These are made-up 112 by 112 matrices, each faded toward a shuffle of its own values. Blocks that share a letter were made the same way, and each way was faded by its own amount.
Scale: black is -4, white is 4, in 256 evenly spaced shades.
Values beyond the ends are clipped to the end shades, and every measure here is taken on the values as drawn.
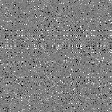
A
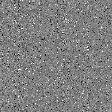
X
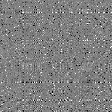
A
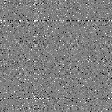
A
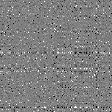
A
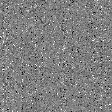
X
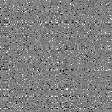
A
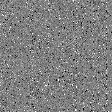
X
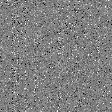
X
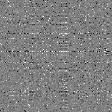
A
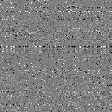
A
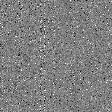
X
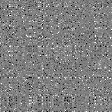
A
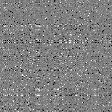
A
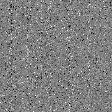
X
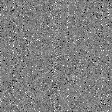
X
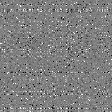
A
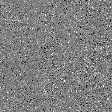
X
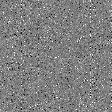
X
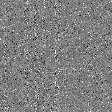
X
